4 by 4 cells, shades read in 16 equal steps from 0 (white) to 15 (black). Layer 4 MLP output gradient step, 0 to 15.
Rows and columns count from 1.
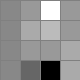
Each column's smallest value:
7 5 0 5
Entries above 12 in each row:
0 0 0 1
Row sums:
19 22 24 36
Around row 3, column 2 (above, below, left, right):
5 9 7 6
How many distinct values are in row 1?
3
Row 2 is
7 5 4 6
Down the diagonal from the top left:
7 5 6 5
